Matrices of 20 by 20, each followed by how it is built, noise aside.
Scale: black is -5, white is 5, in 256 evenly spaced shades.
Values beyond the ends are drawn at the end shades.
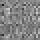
low rank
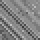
Toeplitz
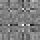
low rank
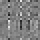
low rank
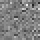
low rank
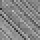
Toeplitz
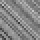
Toeplitz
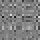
low rank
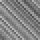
Toeplitz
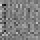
low rank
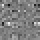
low rank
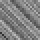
Toeplitz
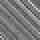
Toeplitz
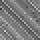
Toeplitz
